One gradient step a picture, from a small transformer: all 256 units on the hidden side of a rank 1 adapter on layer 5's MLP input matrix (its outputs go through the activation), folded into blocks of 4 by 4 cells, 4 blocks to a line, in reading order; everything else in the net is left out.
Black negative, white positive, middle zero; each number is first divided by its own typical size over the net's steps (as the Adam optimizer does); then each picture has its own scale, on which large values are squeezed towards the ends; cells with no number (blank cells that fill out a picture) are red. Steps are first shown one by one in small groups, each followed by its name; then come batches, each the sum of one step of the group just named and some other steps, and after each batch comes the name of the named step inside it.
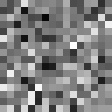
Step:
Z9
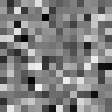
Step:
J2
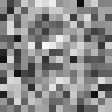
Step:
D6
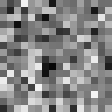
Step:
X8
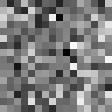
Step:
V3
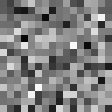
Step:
Z9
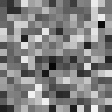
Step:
X8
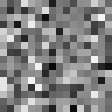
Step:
X8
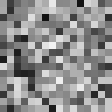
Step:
D6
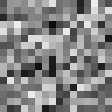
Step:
D6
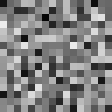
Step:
Z9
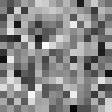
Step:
D6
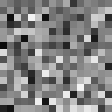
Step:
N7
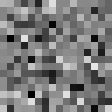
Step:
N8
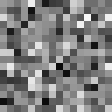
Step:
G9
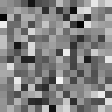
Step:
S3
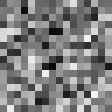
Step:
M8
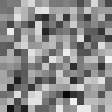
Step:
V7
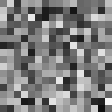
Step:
N7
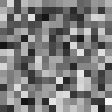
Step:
N7
